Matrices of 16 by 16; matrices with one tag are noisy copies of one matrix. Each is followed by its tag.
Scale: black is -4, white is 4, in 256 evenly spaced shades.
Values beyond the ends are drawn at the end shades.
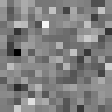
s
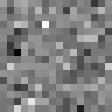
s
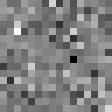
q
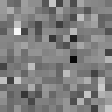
q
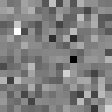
q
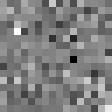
q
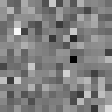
q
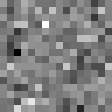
s
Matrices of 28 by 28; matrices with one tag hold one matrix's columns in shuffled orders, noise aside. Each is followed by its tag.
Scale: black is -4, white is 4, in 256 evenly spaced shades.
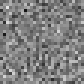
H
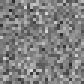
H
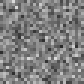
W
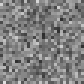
W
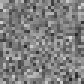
W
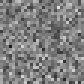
W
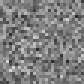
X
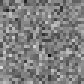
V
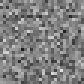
X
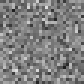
H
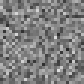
X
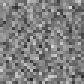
W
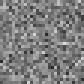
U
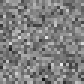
U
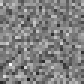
U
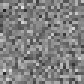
H
